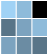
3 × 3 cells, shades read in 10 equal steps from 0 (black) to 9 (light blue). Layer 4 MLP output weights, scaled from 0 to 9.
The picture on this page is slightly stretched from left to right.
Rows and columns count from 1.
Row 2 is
5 7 8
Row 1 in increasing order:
0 8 9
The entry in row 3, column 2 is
6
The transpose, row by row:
9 5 7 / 8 7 6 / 0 8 5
